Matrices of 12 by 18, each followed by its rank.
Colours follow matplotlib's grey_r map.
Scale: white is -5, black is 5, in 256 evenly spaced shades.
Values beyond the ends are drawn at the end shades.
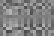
two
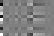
one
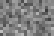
full rank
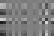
one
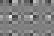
one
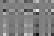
one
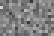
full rank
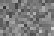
full rank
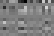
two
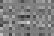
two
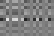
one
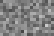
full rank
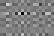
two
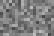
full rank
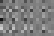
two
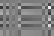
one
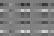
one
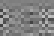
two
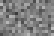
full rank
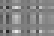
one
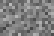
full rank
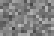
full rank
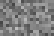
full rank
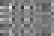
two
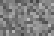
full rank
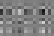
one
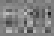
two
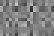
two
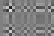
one
